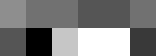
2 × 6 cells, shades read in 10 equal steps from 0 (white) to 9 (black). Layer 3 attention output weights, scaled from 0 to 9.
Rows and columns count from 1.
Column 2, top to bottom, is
5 9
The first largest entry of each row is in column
4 2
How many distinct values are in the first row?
3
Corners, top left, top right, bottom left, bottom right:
4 5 6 7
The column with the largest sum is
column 2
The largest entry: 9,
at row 2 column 2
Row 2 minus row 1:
2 4 -3 -6 -6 2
